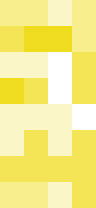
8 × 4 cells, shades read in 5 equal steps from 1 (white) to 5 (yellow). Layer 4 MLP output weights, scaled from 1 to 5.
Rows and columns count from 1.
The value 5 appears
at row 2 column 2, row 2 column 3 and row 4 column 1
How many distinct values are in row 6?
2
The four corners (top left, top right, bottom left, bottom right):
3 3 3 4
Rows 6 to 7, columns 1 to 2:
2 4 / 4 4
